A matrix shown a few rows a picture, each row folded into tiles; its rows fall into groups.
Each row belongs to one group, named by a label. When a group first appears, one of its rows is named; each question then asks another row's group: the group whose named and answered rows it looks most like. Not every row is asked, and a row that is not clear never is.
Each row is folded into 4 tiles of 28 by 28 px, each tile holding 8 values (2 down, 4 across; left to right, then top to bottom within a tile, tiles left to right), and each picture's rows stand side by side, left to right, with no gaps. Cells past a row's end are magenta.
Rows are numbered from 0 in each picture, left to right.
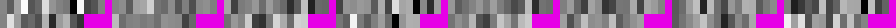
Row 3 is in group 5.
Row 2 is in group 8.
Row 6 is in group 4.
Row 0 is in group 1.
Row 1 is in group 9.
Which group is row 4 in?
8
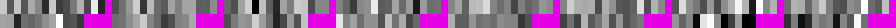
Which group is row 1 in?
4
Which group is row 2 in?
4
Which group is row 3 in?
9
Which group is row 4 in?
9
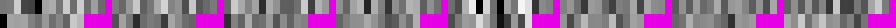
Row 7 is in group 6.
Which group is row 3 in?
4
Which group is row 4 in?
4
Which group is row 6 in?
5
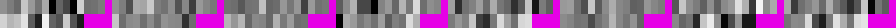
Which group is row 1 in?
9
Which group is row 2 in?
9
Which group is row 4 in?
8
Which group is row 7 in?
8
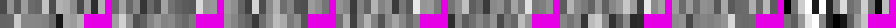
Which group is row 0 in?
5
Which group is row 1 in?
6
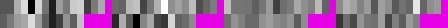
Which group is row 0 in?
4
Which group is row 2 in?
4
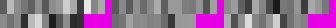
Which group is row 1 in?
5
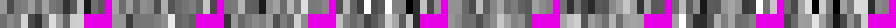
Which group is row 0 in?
8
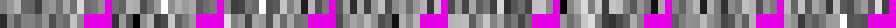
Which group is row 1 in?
1
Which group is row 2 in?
9
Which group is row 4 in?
6
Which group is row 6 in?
4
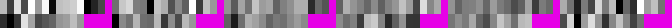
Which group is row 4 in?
8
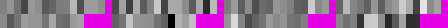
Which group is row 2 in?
6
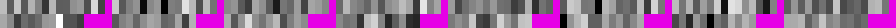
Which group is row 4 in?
8
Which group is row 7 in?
6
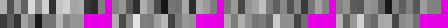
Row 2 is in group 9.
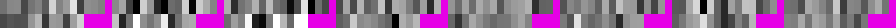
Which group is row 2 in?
8
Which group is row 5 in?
5
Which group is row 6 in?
4
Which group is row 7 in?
6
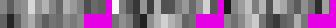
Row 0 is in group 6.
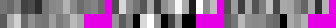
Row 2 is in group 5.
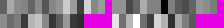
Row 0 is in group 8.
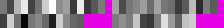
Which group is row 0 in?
1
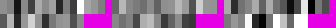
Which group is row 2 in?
8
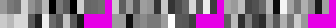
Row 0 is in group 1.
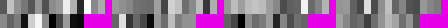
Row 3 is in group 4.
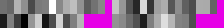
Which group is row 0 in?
1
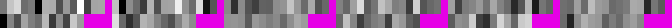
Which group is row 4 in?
8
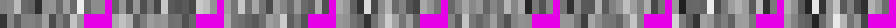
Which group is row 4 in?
5
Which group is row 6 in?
9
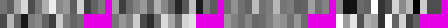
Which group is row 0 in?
1
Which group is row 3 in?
9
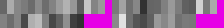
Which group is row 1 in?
6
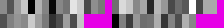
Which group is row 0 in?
4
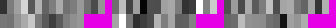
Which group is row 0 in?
4
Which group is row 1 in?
6
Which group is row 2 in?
5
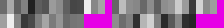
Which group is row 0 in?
6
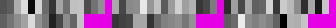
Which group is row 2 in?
5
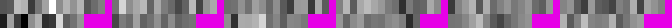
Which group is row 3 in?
9
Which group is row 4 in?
4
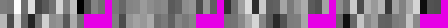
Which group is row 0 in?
5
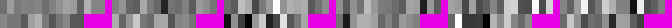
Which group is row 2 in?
1
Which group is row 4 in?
6
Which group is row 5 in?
1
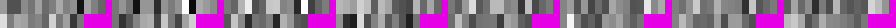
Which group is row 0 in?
9
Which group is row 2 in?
1
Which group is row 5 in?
6
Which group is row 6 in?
1
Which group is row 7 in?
6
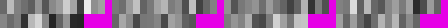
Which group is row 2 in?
8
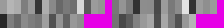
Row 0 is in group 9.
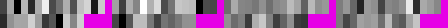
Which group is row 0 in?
5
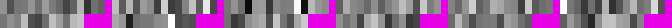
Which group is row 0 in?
8
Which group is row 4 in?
1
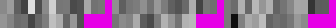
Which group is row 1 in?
8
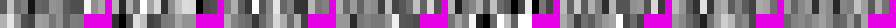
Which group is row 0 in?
6
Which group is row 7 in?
4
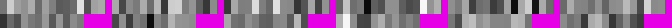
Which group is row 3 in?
6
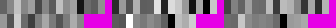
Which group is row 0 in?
5
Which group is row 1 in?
5
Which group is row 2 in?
5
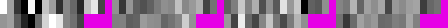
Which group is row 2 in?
5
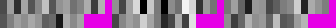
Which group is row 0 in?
5
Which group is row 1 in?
4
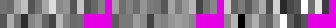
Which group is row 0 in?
1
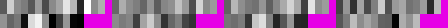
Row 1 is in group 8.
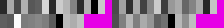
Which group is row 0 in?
5
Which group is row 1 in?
5
